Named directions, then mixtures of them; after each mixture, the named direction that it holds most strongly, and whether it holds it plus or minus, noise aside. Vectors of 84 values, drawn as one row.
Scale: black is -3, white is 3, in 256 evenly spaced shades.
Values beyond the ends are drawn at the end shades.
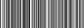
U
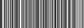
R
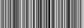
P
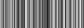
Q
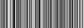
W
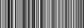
W, minus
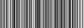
W, plus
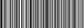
R, plus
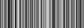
Q, minus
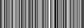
P, minus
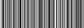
R, minus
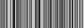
W, plus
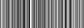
U, plus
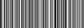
R, plus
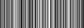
P, minus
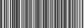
R, plus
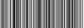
P, plus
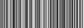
W, plus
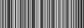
W, minus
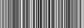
P, plus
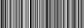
U, minus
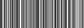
R, plus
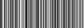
R, plus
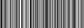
U, minus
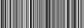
U, minus
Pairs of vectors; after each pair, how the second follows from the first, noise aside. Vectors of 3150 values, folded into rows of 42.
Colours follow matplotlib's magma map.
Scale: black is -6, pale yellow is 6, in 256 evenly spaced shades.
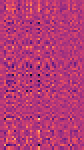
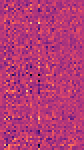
sign-scrambled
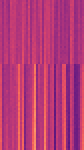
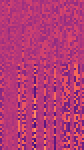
sign-scrambled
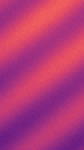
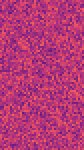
shuffled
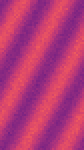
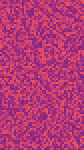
shuffled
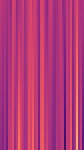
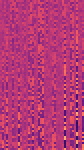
sign-scrambled
